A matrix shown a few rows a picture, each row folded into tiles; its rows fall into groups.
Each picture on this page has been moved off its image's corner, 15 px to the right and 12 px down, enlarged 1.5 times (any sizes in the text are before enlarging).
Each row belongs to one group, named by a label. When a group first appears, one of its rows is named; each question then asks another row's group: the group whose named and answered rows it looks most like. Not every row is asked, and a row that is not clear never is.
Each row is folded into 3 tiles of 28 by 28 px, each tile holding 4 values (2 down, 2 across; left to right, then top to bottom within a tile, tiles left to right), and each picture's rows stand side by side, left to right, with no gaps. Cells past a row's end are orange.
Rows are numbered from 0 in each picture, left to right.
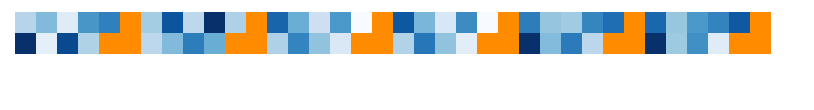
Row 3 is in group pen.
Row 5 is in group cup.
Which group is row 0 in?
cup
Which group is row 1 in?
pen
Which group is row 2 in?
pen
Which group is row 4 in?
cup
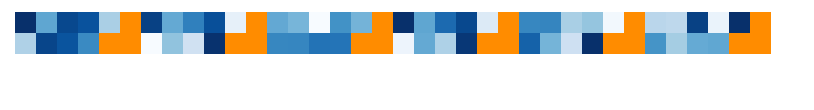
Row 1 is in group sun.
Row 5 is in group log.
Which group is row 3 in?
sun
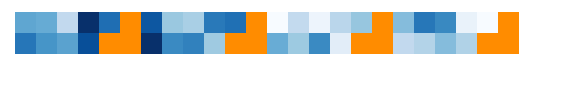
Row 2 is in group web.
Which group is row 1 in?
cup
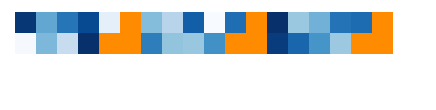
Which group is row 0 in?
sun
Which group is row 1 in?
log
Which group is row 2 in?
cup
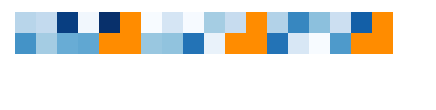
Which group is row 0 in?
log
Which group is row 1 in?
web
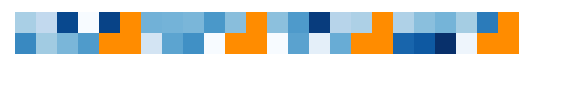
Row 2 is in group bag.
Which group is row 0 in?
log
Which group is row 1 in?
pen
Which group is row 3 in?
web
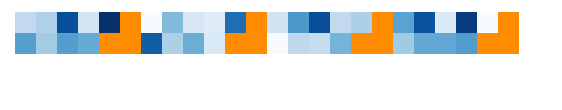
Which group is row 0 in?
log
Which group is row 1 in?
web
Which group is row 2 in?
bag
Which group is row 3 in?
pen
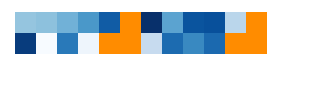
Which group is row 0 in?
cup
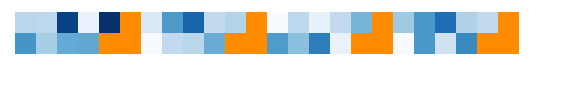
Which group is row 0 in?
log
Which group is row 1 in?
bag
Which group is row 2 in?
web
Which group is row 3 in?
bag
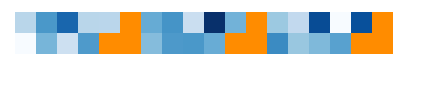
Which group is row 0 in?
bag
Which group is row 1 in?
pen
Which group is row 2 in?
log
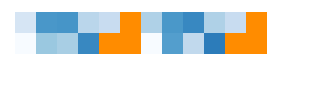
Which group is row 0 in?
bag
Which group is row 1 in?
bag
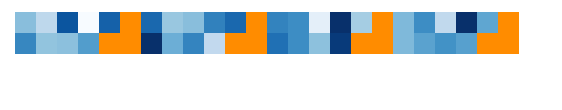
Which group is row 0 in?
log
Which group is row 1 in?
cup
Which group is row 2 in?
pen
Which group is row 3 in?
pen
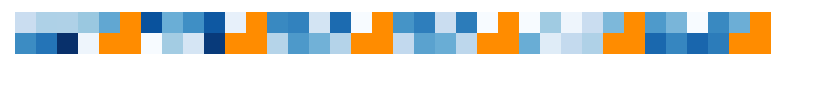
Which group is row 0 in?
web
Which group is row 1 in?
sun
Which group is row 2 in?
pen
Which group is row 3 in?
pen
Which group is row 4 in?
web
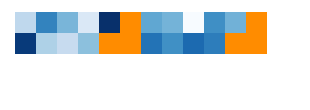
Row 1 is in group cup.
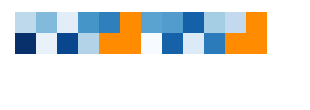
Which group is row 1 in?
bag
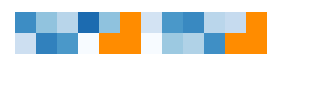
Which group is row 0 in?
pen
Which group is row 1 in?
bag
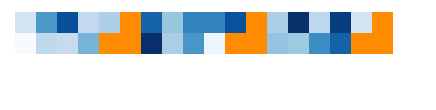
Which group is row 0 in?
bag
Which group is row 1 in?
cup
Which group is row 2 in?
pen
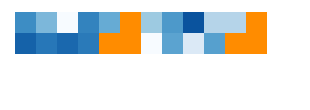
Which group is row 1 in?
bag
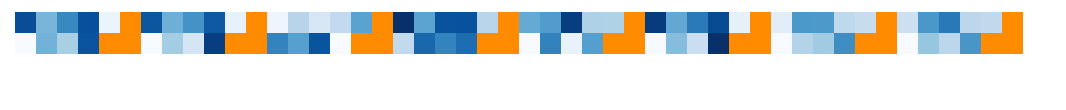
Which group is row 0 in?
sun
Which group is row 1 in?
sun
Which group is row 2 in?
web
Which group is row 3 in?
sun
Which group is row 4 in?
bag
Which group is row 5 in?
sun
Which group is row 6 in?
bag
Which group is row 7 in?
bag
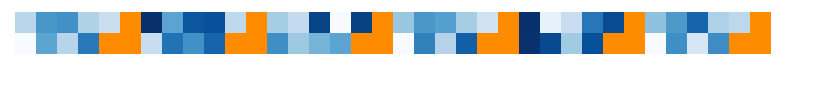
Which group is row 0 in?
bag
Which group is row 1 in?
sun
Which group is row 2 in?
log
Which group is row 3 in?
bag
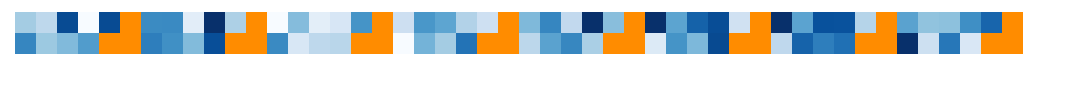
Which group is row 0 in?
log
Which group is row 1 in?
pen
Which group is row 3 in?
bag
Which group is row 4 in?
pen
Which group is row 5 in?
sun
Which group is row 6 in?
sun
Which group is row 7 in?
cup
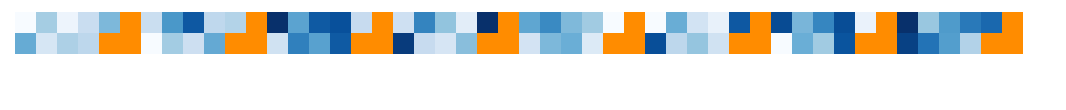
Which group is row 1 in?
bag
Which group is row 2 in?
sun
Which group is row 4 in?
pen
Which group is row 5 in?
web
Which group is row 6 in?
sun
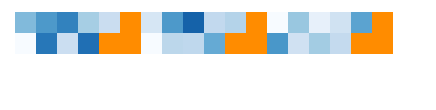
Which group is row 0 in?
bag
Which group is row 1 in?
bag
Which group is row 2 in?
web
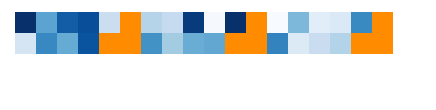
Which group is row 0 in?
sun
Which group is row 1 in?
log
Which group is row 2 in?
web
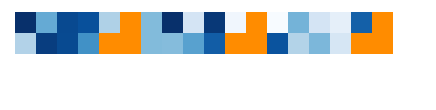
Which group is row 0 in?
sun
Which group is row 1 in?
pen
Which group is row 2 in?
web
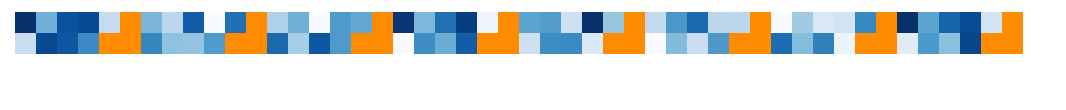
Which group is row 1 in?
log
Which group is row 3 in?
sun
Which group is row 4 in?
pen
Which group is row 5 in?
bag
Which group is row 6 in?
web
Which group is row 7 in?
sun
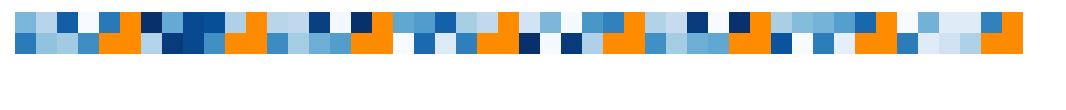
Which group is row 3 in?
bag
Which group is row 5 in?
log
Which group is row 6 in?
cup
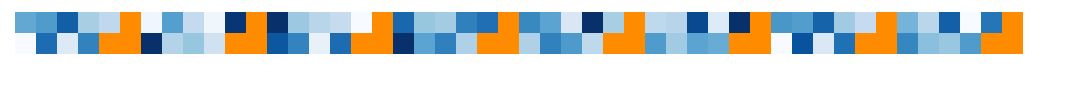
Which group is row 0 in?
bag
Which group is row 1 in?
web
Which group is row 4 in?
pen
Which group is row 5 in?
log
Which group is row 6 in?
bag
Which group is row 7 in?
log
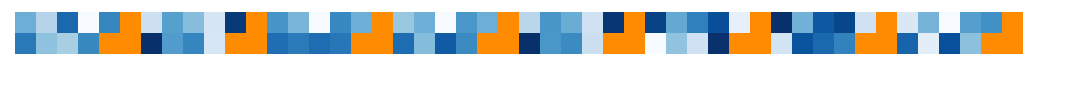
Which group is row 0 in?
log
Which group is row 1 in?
web
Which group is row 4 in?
web
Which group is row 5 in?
sun
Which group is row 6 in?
sun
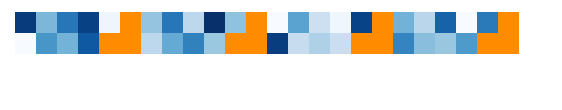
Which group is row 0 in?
sun
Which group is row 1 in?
pen
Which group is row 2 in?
web
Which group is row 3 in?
log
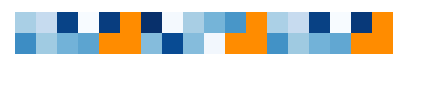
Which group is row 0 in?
log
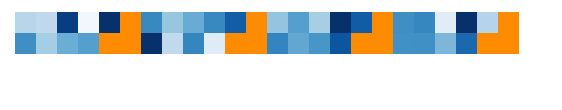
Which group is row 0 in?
log
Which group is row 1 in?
cup
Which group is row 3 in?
pen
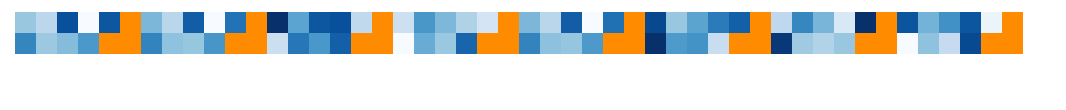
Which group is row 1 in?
log
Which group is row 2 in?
sun
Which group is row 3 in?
bag
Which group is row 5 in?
cup
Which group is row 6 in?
web
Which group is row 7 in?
sun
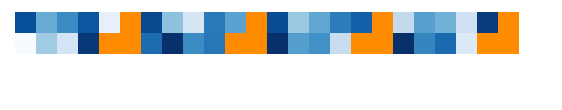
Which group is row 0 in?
sun
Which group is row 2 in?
cup
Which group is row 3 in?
web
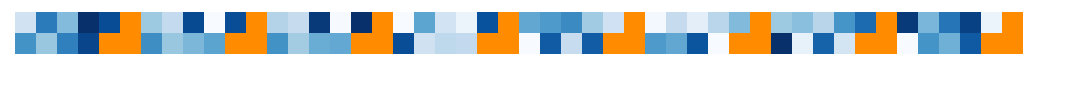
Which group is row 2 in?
log
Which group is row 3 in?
web
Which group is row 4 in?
bag
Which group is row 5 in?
web
